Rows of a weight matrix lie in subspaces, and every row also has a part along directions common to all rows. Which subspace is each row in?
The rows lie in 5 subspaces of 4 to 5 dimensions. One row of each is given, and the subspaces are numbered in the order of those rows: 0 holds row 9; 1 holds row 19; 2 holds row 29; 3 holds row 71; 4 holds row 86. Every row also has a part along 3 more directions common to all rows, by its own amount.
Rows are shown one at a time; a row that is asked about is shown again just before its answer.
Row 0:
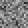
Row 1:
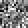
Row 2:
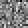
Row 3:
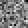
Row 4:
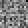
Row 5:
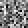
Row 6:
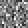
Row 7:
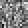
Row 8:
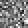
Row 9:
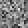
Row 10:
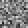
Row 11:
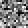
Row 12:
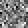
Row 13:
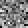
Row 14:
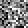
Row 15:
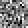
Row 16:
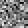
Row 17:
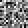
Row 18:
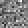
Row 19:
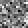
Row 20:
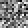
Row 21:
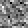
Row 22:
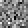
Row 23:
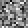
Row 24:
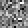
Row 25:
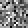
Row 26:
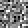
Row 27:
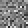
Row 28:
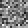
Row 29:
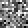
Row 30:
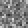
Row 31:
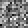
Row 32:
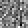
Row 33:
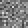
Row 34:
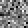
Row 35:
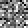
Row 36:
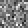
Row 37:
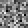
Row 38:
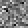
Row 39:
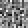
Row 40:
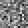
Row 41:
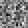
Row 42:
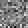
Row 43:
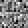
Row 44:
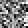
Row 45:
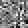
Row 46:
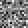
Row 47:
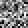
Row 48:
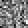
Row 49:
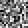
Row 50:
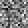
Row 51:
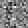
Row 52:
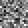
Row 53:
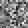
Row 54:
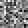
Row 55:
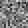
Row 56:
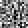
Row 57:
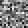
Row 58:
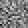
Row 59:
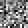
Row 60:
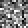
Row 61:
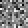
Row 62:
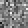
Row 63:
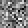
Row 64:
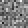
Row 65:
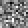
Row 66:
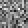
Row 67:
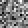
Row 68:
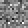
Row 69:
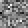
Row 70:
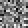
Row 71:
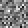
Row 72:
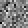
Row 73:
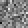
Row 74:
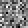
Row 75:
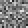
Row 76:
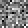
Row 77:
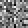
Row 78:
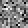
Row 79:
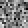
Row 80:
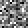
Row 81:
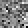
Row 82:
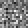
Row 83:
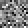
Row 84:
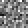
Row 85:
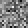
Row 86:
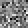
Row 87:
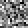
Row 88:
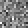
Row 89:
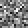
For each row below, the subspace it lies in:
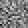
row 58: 4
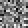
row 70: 3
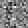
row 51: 3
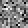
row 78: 0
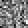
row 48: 0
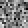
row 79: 2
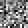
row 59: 3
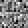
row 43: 4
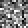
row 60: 0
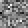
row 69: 2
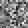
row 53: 2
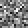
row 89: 3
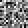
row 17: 3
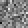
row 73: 4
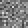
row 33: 0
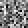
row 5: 3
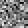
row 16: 1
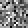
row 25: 4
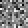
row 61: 0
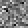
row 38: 1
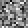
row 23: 1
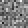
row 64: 4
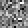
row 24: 1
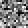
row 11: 2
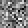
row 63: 1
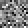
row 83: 4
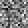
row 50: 0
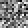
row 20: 2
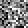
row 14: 1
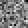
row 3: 4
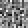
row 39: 0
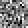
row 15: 0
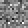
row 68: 2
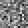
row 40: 3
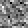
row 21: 1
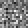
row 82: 0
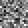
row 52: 3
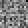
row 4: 4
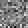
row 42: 3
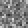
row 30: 0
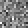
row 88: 4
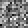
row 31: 4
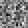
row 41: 2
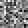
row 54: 3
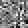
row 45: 0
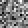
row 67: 4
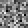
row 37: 3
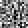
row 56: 0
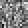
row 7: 2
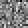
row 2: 2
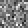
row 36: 2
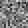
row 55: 2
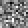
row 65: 3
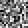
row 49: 3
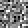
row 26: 3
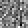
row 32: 0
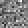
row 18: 4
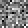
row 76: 1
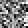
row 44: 1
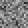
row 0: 2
